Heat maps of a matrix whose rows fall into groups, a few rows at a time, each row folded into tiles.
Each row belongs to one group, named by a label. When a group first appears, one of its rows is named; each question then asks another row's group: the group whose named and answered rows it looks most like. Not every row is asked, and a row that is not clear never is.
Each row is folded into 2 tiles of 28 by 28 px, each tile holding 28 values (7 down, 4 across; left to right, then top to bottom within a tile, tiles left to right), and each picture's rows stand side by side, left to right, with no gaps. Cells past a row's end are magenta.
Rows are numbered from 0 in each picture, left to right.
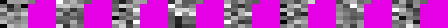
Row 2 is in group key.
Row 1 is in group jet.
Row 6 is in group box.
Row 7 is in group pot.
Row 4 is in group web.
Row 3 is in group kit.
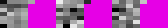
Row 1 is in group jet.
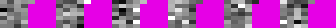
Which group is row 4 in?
box
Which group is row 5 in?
web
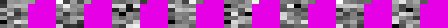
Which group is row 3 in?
kit
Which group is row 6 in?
jet
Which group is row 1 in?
jet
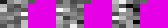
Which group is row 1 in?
pot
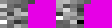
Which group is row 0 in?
web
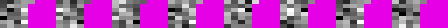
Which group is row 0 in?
key
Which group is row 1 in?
pot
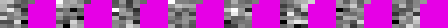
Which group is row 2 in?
pot
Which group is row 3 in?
jet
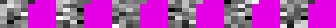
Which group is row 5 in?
jet
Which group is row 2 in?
jet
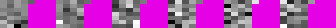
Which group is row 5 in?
jet
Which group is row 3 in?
kit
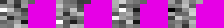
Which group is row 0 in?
pot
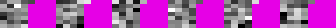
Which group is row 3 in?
pot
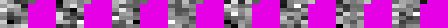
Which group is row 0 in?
web
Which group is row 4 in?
kit
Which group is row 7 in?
web
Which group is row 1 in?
box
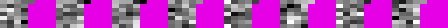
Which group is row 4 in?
jet
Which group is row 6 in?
web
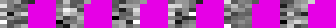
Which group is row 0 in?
web
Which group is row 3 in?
web
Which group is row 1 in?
kit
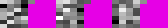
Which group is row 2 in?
kit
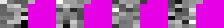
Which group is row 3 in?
key
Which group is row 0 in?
jet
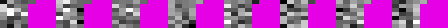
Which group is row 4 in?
web
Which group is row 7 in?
key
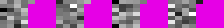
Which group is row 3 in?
web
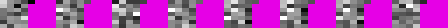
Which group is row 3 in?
pot
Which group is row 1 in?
pot
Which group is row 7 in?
box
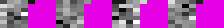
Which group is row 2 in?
key
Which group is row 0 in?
web
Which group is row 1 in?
kit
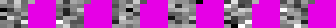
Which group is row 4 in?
kit
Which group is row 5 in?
pot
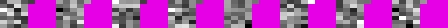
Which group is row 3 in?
pot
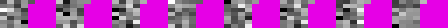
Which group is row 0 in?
pot
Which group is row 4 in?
box
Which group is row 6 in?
key
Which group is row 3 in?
jet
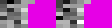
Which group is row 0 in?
key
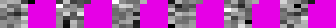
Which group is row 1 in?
kit
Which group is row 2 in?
jet
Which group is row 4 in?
pot
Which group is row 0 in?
box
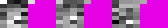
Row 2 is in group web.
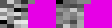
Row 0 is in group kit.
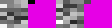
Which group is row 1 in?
web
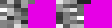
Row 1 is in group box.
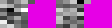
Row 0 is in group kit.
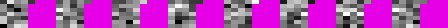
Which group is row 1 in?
pot
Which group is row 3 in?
web
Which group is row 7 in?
pot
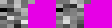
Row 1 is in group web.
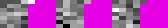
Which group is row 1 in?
kit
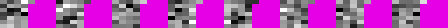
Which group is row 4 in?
web
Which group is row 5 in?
pot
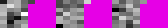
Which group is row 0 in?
web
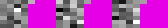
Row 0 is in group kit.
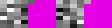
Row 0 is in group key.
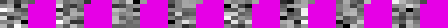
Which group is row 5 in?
key
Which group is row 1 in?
web
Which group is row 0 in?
pot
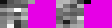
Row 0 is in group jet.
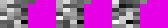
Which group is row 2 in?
web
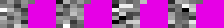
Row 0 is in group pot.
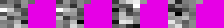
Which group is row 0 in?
pot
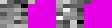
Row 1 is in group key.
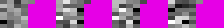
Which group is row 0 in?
kit
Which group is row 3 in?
web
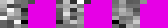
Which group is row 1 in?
kit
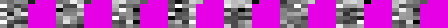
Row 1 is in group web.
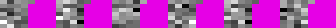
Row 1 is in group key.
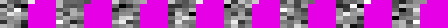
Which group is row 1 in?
web
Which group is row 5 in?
pot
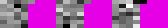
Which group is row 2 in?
box
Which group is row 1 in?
kit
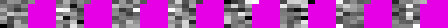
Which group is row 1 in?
pot
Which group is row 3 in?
pot
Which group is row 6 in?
jet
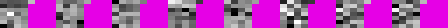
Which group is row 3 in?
jet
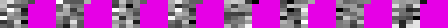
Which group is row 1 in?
jet
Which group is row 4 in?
box
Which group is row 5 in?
key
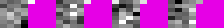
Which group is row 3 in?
key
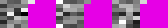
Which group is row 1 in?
jet
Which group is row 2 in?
jet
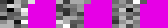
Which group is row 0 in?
key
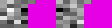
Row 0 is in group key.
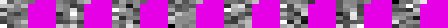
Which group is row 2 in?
pot
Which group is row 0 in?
jet
